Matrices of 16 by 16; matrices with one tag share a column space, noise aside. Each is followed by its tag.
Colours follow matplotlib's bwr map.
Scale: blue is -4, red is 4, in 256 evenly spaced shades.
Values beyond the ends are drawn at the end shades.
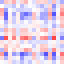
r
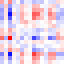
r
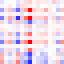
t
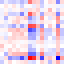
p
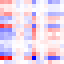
p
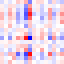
r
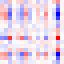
r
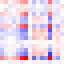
p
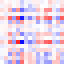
t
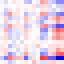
p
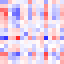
r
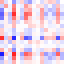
r
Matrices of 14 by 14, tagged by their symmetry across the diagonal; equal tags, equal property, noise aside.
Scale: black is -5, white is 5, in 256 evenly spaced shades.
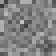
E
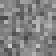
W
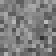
W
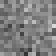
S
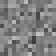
S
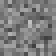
W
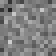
E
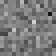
W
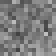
W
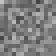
E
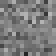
W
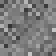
E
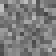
W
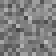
S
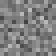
S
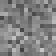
W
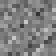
S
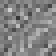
E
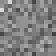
E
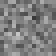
S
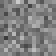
W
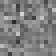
S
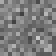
E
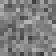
W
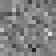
S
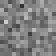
S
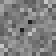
E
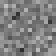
E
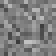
S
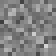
E
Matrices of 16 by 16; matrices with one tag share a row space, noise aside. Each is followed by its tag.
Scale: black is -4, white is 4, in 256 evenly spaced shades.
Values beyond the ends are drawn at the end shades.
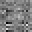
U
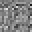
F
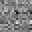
F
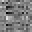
U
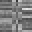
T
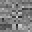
T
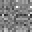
F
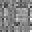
F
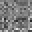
F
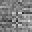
T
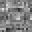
U
